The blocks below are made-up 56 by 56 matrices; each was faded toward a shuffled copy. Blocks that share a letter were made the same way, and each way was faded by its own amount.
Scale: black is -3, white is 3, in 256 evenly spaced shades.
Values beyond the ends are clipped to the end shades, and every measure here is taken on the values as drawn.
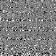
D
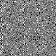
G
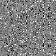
G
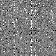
G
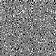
G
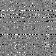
D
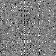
G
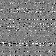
D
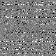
D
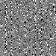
G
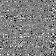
D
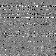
D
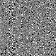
G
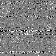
D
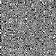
G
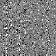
G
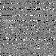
D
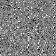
G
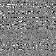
D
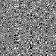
G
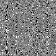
G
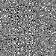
G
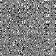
G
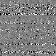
D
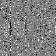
G
